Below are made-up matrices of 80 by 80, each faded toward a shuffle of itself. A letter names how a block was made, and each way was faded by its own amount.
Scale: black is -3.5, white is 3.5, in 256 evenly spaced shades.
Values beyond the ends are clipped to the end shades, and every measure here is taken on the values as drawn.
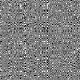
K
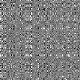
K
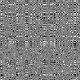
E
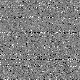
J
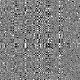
K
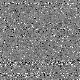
J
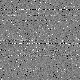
J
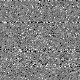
J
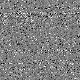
J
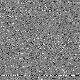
J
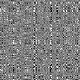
K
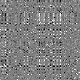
E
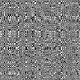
K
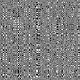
K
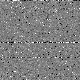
J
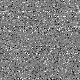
J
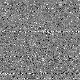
J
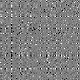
E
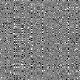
K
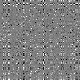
E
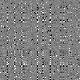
E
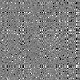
E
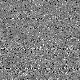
J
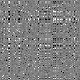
E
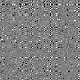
E
